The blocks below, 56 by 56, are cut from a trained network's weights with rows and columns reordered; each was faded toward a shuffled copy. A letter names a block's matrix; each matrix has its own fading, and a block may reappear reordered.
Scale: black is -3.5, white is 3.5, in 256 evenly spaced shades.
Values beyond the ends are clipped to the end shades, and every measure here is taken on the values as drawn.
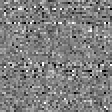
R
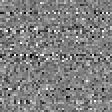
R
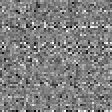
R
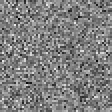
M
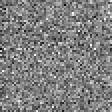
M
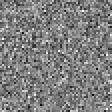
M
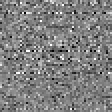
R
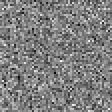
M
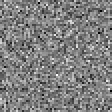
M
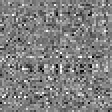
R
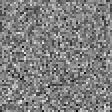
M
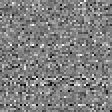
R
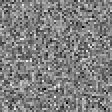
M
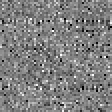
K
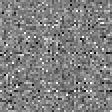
K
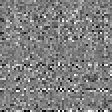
R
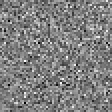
M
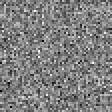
M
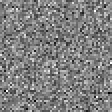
M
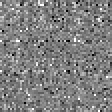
K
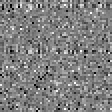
K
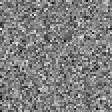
M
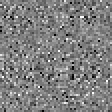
K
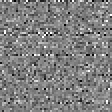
R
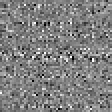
R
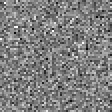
M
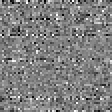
R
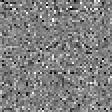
K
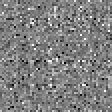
K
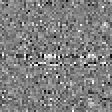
R
